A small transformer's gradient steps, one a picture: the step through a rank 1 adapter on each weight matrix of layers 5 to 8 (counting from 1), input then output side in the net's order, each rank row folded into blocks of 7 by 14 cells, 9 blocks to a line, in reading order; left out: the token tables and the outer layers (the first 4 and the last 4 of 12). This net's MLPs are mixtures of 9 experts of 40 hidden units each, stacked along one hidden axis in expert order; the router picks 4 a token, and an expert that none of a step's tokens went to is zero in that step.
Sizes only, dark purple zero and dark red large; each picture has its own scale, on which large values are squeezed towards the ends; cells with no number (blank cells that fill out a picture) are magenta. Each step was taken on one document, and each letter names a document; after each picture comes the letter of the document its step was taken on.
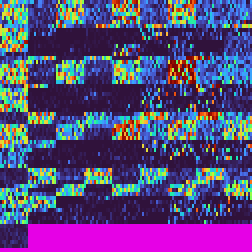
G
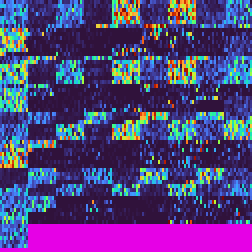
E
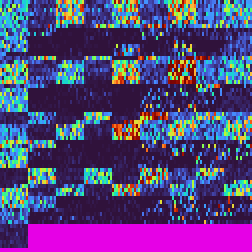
G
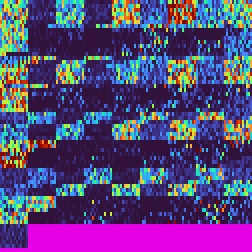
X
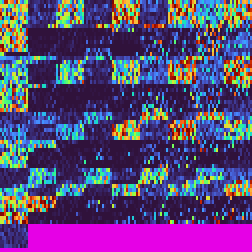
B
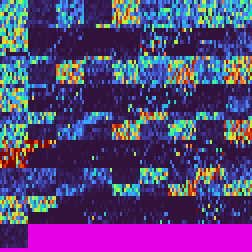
X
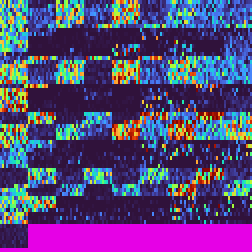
G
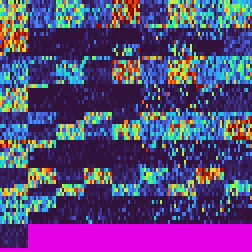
G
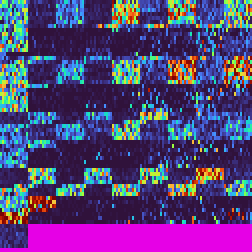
B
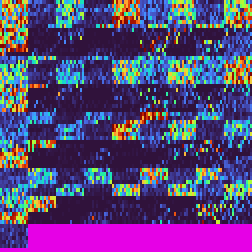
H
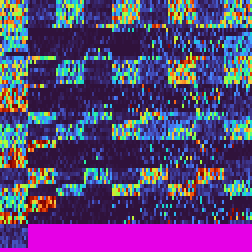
B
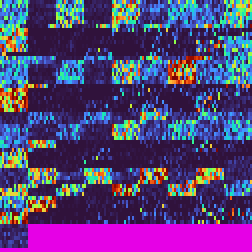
B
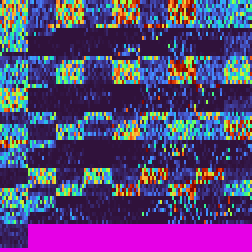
G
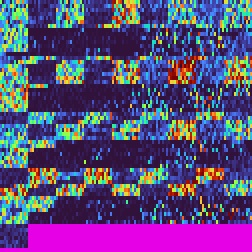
B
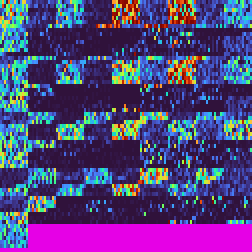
E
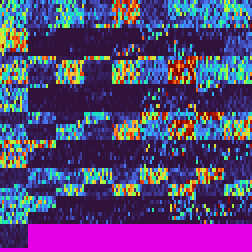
G
